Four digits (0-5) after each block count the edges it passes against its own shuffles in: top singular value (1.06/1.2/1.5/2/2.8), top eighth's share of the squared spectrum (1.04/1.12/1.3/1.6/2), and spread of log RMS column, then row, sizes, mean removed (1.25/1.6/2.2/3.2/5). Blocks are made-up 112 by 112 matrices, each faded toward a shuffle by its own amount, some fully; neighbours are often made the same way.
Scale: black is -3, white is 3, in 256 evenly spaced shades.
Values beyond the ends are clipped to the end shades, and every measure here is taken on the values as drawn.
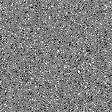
3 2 1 0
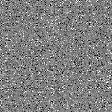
4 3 2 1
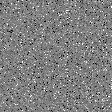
2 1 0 0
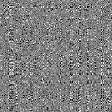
5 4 3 3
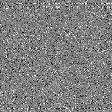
4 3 0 2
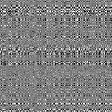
5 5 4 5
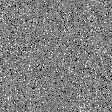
2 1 0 1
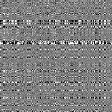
5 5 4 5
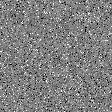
2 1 0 0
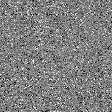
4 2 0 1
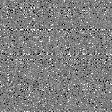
4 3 1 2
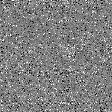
3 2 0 1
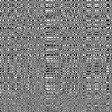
5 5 4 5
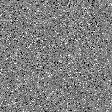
3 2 0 0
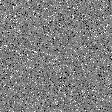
1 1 0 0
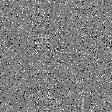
3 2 1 0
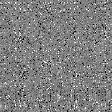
4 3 2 1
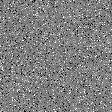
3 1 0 0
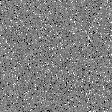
3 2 1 0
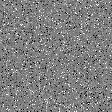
3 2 1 0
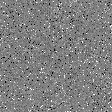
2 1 0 0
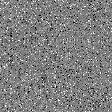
3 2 1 0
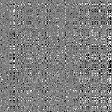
5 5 4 3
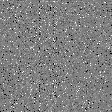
3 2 1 0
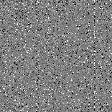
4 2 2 1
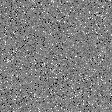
2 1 0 0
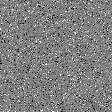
0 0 0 0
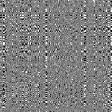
5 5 4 3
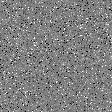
0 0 0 0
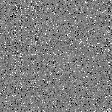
3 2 2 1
